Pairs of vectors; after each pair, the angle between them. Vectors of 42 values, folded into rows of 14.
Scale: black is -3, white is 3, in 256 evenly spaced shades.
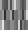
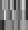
nearly opposite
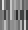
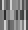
nearly parallel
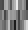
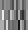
orthogonal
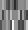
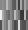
orthogonal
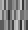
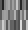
partly opposed
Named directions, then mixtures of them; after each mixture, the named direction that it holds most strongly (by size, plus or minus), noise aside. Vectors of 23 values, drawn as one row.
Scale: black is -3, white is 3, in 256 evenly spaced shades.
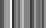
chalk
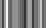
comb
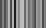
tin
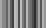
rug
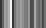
chalk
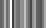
chalk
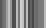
chalk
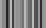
comb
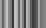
rug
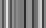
comb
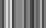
chalk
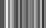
rug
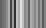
tin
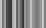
chalk
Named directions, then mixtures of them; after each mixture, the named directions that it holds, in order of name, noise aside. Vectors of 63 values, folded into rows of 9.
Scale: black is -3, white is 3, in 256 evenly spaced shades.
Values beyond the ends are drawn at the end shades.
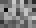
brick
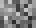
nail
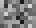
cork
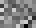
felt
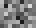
cork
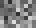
nail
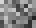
felt, nail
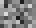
cork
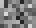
cork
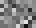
felt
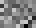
felt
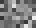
brick, felt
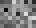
brick, nail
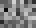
brick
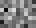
brick, felt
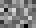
brick, felt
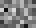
brick, felt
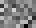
felt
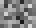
cork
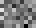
cork, felt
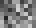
nail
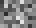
cork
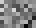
felt, nail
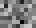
cork, felt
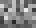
brick, nail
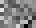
felt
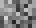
nail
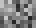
nail
